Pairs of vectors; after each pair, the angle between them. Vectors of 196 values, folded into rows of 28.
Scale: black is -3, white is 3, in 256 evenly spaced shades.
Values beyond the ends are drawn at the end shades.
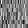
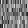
partly aligned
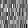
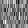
partly opposed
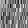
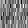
nearly parallel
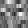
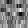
nearly opposite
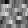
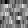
nearly parallel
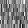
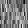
nearly opposite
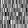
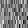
orthogonal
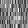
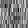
nearly opposite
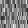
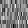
nearly opposite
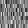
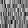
nearly opposite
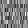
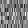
nearly parallel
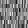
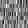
nearly opposite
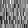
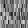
partly opposed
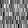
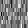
orthogonal
